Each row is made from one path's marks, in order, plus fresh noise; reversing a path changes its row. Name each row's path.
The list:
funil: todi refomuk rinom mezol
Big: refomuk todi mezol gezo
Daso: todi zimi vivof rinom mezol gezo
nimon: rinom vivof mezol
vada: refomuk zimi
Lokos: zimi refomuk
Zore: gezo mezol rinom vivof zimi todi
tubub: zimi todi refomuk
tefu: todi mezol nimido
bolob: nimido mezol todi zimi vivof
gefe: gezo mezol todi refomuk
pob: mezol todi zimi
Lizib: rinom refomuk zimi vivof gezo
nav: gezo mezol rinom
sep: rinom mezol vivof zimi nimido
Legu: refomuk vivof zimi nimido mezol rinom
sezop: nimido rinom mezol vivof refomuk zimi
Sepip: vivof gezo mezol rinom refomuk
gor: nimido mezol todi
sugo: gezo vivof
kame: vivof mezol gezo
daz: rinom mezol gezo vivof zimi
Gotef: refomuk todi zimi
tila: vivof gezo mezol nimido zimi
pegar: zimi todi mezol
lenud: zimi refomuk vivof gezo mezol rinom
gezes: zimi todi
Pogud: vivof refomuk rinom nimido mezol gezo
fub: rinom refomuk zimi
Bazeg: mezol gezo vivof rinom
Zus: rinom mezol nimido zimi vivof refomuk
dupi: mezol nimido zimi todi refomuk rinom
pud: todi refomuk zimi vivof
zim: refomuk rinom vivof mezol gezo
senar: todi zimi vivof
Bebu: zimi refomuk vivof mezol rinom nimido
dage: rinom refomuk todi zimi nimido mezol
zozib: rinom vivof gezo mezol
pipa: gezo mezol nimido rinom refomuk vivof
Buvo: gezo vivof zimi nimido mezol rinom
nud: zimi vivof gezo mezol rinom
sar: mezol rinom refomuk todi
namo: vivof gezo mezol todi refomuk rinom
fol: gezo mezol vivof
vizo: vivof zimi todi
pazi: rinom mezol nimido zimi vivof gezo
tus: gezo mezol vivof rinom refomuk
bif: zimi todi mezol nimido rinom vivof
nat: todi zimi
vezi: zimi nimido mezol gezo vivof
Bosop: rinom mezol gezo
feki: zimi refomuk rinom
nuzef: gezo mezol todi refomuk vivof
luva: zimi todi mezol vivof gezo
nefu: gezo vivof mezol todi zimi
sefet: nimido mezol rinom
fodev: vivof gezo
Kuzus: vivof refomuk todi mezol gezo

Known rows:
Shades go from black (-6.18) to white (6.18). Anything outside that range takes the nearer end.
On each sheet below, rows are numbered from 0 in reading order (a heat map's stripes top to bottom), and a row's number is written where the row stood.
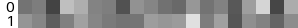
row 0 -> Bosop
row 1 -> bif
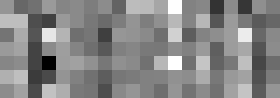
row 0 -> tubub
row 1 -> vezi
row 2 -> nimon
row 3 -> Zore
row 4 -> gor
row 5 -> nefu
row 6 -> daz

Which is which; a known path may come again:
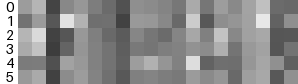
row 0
Sepip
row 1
nimon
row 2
tila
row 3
nefu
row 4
zim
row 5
Zore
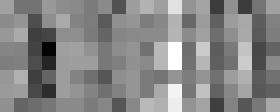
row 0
gezes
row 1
pazi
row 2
nuzef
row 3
gor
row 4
tefu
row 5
tus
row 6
bolob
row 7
nat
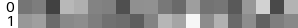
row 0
Bosop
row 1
senar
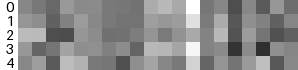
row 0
pud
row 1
bif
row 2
vezi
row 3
tubub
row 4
sep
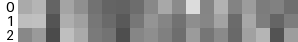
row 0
vizo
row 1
nud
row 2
daz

